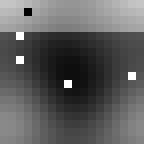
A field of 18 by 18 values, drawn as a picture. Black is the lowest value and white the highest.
A horizontal seam about 20% of the way down splits the table, and the top part is higher. No regular stripes run through it. Values change most from cell to cell in the top left. Five lone cells stand out: four far higher and one far lower than their neighbours. The centre is the ninth with the lowest average.
